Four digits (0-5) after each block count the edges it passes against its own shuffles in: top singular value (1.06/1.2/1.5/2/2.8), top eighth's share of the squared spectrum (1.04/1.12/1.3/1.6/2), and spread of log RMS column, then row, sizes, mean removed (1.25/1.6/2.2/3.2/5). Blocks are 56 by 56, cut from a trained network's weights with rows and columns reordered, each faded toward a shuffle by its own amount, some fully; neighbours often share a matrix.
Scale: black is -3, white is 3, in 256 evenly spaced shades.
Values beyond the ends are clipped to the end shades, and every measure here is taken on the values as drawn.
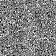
0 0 0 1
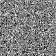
0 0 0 0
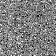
1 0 0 0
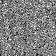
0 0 0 0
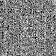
2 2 1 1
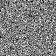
0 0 0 0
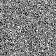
0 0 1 0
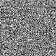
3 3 1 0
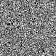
2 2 0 0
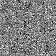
1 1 0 0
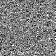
2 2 1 1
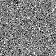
0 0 0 0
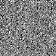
2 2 2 0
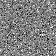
0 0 0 0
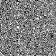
2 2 2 0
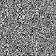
3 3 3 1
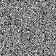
2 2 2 0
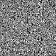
2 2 2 0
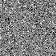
0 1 0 0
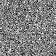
0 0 0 0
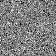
1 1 0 1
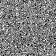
0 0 0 0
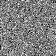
0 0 0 0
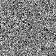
2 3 1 1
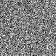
2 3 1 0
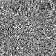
2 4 1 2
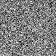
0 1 0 0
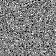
0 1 0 0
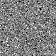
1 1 0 0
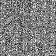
2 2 0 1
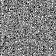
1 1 0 0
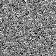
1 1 0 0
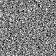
2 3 1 0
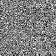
2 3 1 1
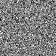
1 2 0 0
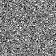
1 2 0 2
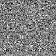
2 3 0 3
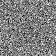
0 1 0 0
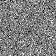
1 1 0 0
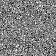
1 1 0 1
